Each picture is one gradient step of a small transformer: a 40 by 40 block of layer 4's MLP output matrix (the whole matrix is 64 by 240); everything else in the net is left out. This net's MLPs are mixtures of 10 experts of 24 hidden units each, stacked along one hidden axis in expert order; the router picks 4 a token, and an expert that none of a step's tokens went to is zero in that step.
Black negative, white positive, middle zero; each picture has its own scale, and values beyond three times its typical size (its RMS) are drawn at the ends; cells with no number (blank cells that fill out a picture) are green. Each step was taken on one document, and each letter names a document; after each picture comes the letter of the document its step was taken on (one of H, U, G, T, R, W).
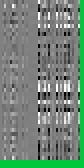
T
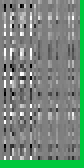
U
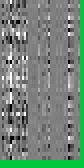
T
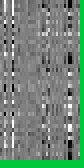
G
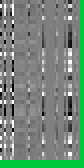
G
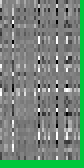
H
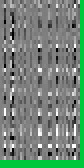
U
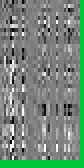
T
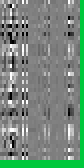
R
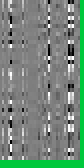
T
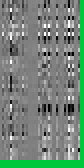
T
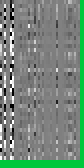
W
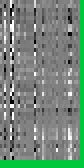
H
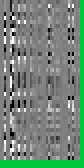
U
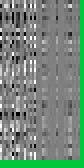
H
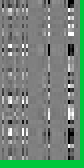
R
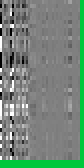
G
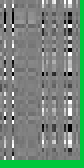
G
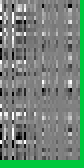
W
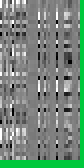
G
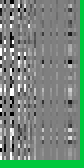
W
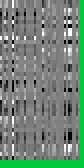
H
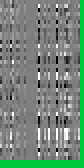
H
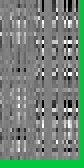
W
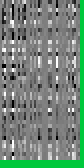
U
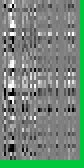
U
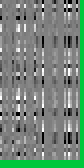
W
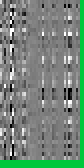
G
